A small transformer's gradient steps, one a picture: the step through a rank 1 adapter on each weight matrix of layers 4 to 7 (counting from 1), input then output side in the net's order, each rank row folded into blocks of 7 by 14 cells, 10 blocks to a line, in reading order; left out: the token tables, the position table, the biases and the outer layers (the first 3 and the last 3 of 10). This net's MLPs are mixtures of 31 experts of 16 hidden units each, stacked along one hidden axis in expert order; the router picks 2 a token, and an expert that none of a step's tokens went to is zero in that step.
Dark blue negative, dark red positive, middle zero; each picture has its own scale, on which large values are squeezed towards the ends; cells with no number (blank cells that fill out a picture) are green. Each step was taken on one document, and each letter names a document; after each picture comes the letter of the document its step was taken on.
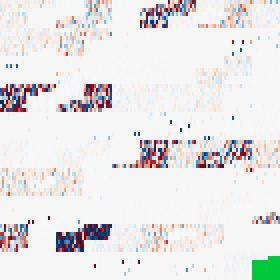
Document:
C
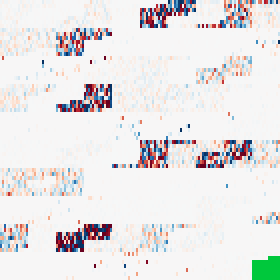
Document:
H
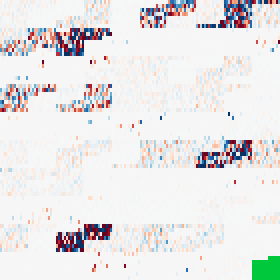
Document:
H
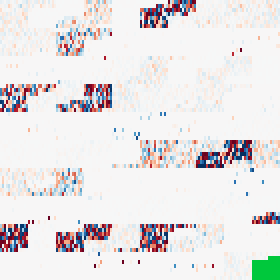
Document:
C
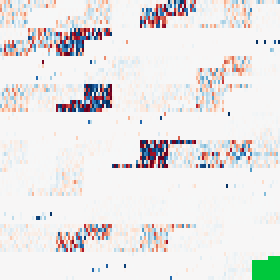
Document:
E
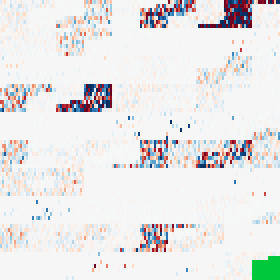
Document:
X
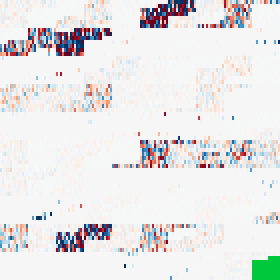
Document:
E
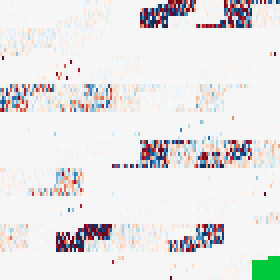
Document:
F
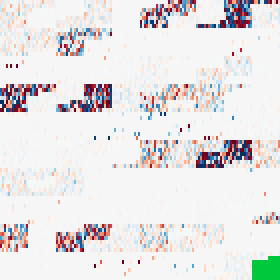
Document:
C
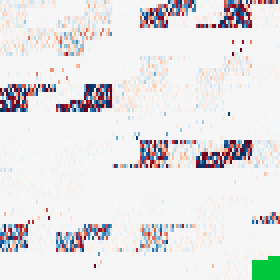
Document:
X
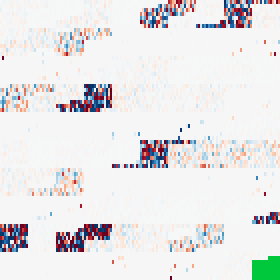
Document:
F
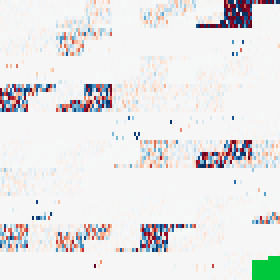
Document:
X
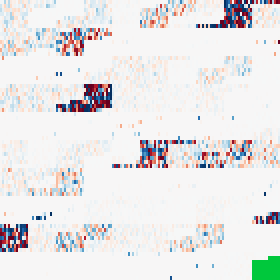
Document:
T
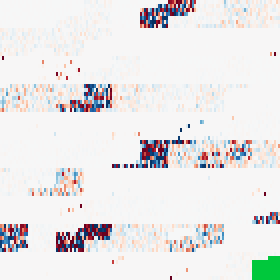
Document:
F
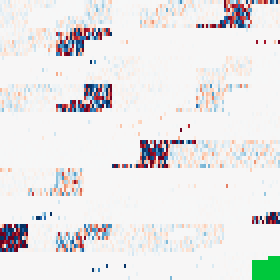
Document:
E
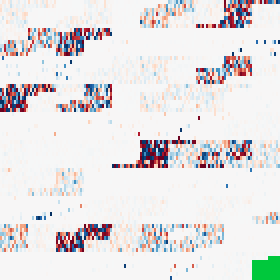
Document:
E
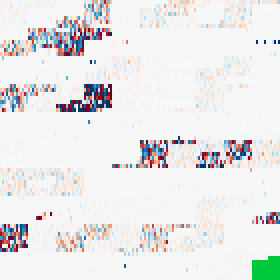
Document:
T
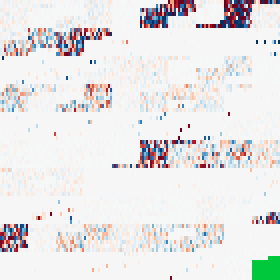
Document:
T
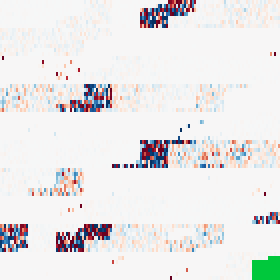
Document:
F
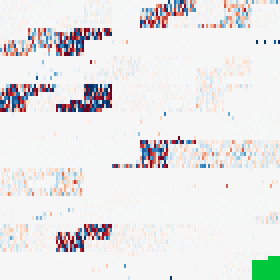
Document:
E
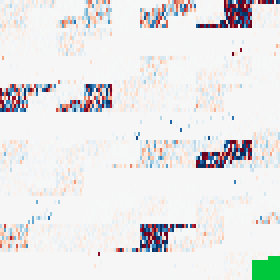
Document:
X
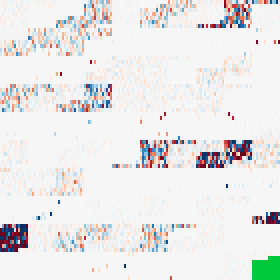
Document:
E
